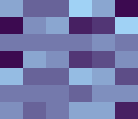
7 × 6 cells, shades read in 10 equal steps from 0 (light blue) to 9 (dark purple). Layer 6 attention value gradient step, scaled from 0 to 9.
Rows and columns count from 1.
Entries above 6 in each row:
1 3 0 2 0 0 1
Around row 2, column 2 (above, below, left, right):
5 4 9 2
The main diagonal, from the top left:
2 3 4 7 2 3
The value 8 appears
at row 2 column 4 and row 7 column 6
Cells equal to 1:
2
